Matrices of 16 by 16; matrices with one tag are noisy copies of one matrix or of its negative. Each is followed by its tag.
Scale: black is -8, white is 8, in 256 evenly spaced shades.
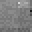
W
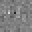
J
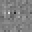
J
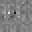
J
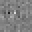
J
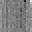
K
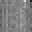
K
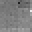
W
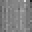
K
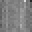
K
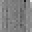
K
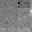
W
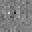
J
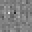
J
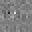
J
